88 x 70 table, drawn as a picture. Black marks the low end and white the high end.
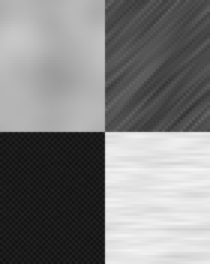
It is made of 2 by 2 panels. Panel 1,1: high, smooth, faint in contrast. Panel 1,2: low, slanting up to the right, faint in contrast. Panel 2,1: very low, checkered, faint in contrast. Panel 2,2: very high, streaked across, faint in contrast.
